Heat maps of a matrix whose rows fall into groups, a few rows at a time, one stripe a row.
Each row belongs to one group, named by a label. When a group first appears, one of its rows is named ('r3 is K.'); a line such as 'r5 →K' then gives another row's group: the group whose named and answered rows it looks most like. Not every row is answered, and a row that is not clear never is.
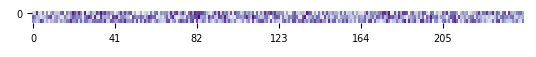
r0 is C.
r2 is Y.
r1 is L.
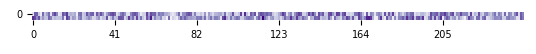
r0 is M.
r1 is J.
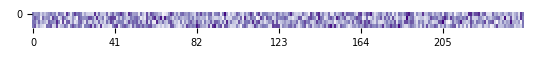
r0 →J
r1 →M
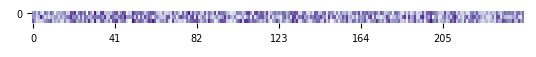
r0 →L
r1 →Y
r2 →L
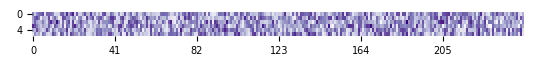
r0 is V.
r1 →M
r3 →J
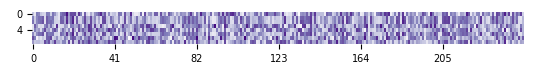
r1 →V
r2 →V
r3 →L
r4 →M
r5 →V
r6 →L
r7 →M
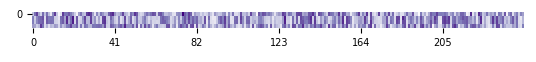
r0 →M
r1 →V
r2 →V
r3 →Y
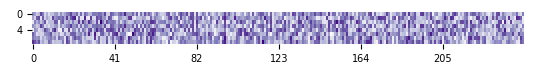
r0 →Y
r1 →C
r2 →M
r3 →Y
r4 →M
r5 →L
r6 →J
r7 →J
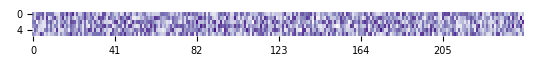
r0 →V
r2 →L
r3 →C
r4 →L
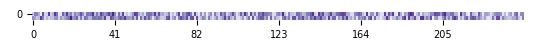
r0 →M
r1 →Y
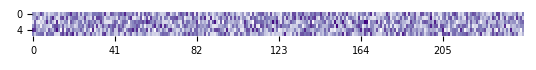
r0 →Y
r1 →C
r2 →L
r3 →M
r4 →J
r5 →V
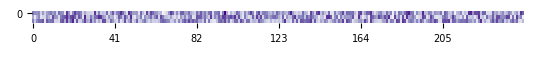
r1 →C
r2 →V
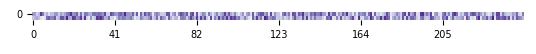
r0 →Y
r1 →C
